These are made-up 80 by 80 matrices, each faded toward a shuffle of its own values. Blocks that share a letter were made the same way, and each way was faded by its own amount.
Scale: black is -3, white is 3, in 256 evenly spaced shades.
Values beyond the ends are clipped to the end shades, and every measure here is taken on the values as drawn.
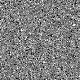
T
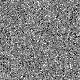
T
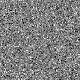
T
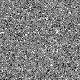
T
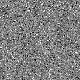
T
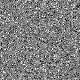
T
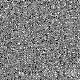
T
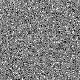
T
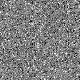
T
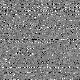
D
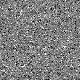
T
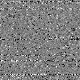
D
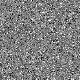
T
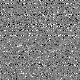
D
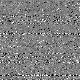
D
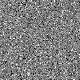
T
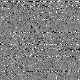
D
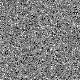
T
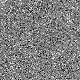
T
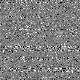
D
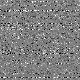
D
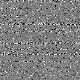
D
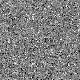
T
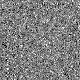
T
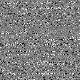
D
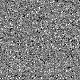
T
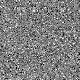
T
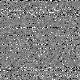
D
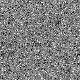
T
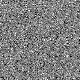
T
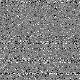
D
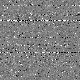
D
